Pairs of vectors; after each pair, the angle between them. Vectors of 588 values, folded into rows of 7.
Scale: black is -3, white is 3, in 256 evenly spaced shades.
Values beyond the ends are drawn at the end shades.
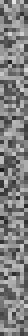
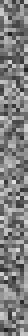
nearly opposite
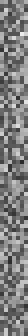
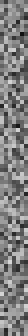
nearly opposite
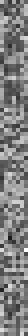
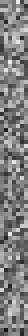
partly opposed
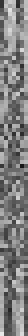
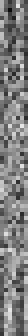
nearly opposite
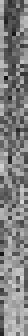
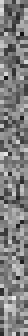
partly aligned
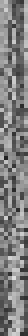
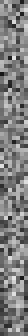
partly aligned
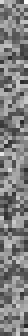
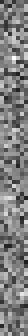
partly opposed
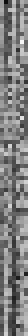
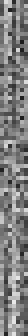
nearly opposite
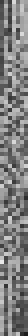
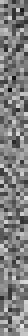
partly opposed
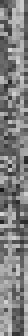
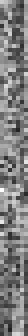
nearly opposite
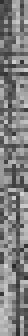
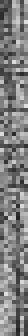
nearly parallel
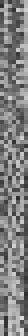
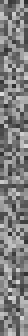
orthogonal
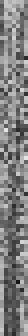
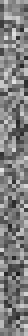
partly aligned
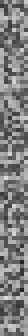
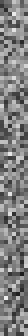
partly aligned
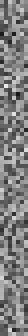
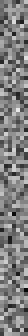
partly aligned
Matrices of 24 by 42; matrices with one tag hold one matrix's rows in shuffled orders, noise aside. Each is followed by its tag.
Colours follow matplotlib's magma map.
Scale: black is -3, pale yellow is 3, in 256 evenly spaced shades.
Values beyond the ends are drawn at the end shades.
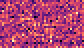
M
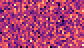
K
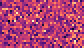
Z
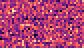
M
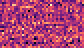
M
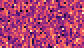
K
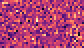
Z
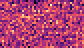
M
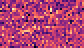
M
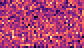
M
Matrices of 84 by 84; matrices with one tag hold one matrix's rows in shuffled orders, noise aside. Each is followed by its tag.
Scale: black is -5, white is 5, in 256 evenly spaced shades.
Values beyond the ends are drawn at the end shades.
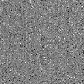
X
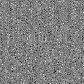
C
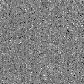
X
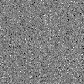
X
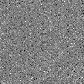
X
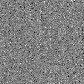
X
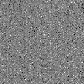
X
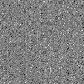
X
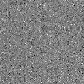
X
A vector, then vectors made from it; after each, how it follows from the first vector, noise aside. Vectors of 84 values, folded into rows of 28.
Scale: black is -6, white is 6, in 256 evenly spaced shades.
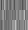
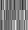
scaled up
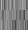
negated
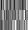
scaled up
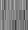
negated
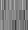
negated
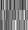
scaled up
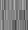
negated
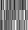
scaled up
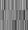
negated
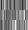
scaled up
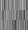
negated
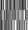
scaled up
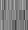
negated
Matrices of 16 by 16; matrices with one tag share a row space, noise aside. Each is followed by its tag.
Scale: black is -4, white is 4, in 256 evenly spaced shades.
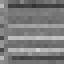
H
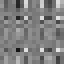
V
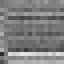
H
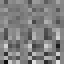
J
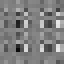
V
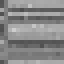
H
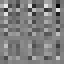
J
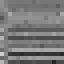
H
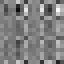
V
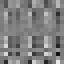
J
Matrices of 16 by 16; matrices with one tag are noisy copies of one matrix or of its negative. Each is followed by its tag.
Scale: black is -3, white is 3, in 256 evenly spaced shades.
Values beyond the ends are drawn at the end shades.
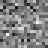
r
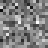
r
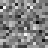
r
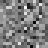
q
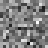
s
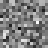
s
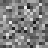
q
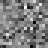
q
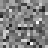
s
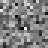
r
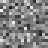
r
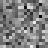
q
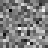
s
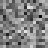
q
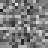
r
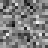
r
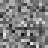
s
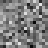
q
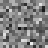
s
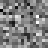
r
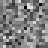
q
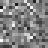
r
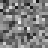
r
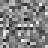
s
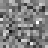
s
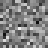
s
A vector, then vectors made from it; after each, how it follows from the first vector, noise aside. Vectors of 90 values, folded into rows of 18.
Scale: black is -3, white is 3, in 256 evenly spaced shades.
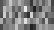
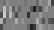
partly zeroed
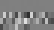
partly zeroed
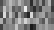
copied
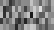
negated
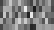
copied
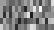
negated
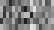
negated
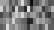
wrapped around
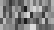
negated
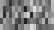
negated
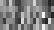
wrapped around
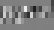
partly zeroed
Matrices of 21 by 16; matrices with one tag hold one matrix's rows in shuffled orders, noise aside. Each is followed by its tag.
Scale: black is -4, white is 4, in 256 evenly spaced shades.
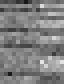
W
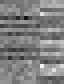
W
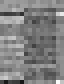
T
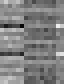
T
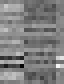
T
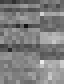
W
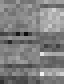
W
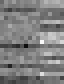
W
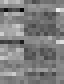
T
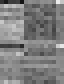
T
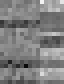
W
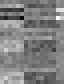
T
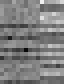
W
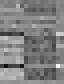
T
